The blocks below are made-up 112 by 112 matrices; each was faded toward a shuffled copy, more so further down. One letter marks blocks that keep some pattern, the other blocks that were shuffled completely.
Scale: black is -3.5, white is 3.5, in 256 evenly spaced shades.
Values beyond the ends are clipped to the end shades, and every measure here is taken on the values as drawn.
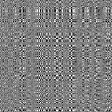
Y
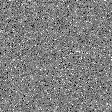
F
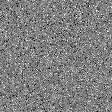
F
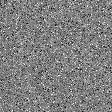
F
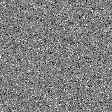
F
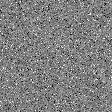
F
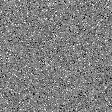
F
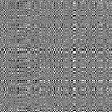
Y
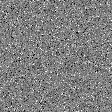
F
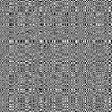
Y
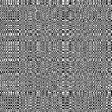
Y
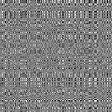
Y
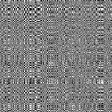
Y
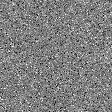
F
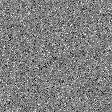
F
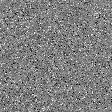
F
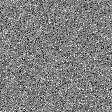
F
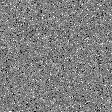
F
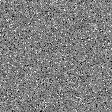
F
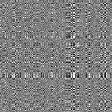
Y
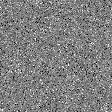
F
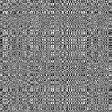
Y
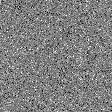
F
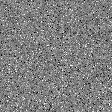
F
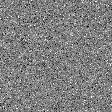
F
